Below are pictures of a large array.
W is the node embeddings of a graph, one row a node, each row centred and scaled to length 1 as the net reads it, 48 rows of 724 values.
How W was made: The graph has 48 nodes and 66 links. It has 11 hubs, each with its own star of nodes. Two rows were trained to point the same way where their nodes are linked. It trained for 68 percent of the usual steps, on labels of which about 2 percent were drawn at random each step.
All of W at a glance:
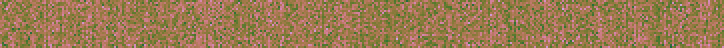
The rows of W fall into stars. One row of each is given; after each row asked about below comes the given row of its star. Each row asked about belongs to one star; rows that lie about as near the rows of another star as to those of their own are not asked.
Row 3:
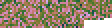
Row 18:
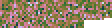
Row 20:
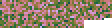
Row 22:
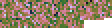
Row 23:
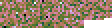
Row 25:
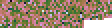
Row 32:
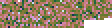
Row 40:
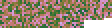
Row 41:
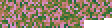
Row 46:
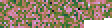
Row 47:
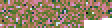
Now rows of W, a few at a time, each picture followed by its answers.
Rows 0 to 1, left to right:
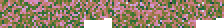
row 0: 47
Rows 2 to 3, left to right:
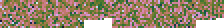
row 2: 18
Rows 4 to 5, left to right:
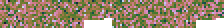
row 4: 41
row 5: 22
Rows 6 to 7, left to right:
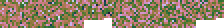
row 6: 41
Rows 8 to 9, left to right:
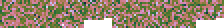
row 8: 40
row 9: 40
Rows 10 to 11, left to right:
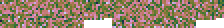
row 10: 18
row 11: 3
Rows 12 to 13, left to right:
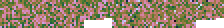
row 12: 22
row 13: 46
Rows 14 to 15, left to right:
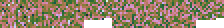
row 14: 41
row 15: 20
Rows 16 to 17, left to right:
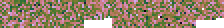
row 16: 40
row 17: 23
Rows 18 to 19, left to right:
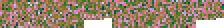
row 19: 32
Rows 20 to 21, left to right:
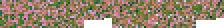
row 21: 40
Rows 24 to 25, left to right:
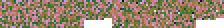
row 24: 32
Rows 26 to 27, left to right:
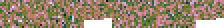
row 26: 46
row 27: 41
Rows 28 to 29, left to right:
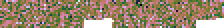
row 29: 22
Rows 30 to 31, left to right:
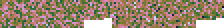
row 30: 25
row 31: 32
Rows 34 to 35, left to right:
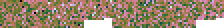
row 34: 47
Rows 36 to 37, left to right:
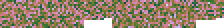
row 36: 23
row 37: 25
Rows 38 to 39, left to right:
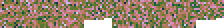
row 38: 18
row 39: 32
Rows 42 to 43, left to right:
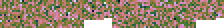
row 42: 20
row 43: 47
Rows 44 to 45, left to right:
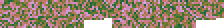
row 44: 18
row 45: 46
